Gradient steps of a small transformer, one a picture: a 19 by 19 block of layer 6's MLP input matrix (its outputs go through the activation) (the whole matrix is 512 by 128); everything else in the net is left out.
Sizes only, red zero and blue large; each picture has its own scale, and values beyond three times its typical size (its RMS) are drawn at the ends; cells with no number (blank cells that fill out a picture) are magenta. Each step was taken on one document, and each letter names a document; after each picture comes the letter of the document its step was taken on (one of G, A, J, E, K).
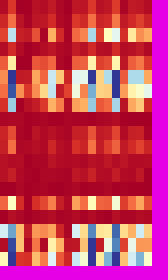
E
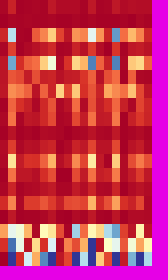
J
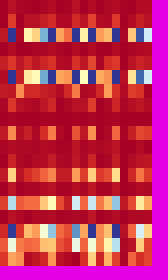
J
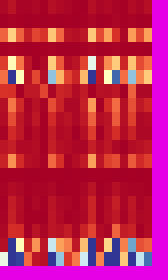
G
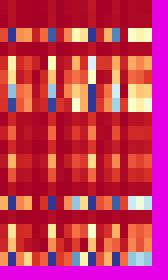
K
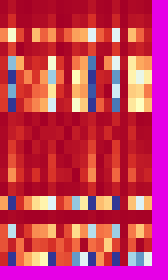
G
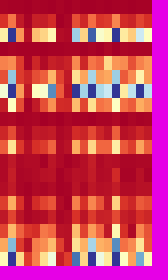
E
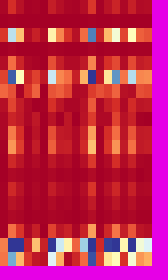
G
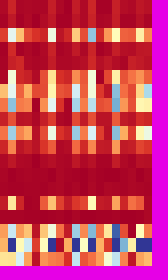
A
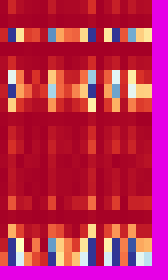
G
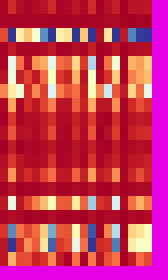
J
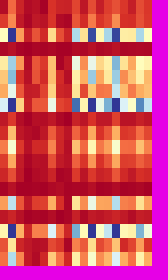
E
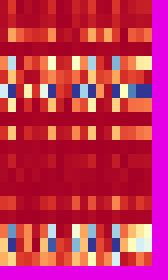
A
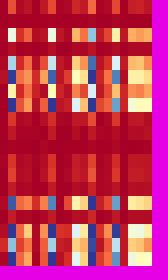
K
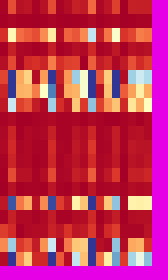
K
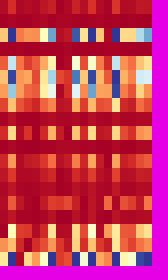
A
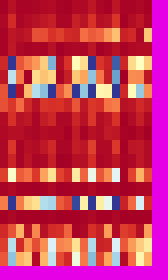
J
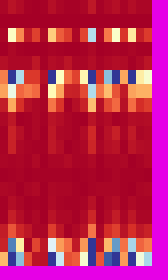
G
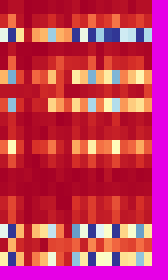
E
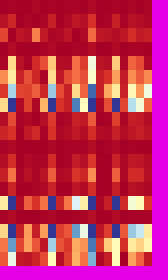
K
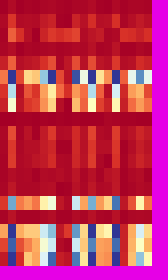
A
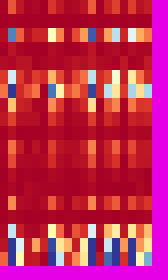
G
